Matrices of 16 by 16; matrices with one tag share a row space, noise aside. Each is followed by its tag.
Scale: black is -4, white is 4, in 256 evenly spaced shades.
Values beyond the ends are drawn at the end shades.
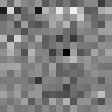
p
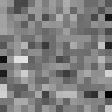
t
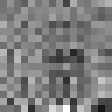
p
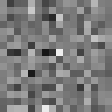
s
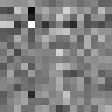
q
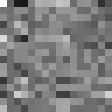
t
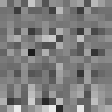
s
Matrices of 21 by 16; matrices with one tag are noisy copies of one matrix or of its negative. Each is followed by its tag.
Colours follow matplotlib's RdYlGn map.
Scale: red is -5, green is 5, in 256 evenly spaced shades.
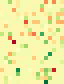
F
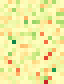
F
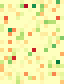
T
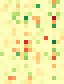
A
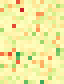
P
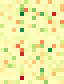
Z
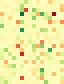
Z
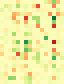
A
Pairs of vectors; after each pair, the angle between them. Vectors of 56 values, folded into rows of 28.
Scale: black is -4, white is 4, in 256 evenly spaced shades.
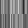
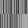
partly opposed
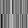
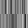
partly opposed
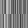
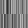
nearly opposite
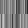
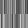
nearly parallel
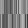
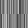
partly opposed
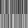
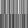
nearly opposite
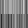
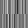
orthogonal
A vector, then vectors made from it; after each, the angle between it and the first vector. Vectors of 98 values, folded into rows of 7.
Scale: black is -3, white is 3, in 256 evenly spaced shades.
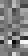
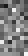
partly opposed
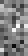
orthogonal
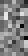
partly aligned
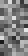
partly aligned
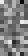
partly aligned
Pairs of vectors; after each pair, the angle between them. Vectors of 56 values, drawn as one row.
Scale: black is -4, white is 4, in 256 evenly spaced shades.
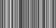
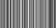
partly opposed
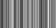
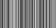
partly aligned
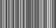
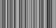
nearly opposite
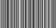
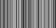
partly aligned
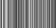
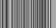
partly opposed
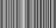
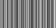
partly opposed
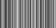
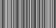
nearly opposite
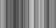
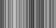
nearly opposite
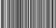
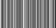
partly aligned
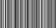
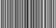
partly aligned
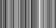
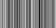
nearly opposite
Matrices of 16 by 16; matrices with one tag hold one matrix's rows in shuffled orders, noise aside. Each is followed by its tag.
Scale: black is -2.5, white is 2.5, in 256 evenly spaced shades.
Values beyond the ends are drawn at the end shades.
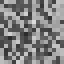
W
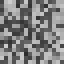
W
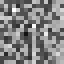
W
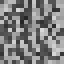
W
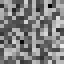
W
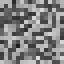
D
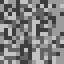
W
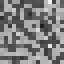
D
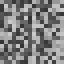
W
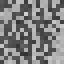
W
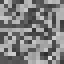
D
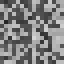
W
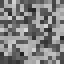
D
